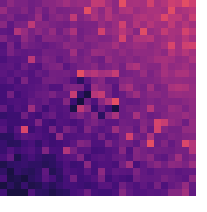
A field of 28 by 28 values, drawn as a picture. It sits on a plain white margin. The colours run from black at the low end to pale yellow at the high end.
Grain: fine. Odd patch: rougher, in the centre. Ninth with the highest average: top right. Slope: up to the top right. Odd rows or columns: none. Ninth with the lowest average: bottom left.
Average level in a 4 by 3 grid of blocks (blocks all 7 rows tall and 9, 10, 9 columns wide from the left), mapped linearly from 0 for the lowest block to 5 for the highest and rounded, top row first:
345
234
123
012
